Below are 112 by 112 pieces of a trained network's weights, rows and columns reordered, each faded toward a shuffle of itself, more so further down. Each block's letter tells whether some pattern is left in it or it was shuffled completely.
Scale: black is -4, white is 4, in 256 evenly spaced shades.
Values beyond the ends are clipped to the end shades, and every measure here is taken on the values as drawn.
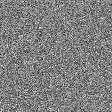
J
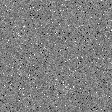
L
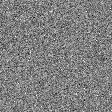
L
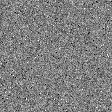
J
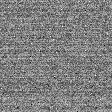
L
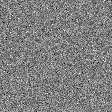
J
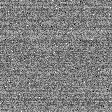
L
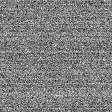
L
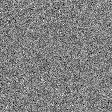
J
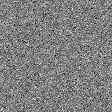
J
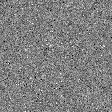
L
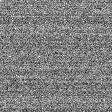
L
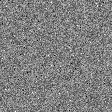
J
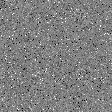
L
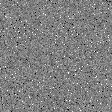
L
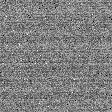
L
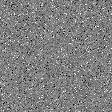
L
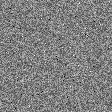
J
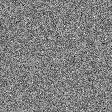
J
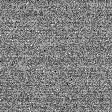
L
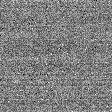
L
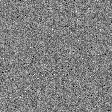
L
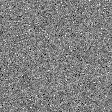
J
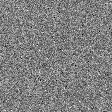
J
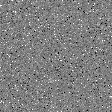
L
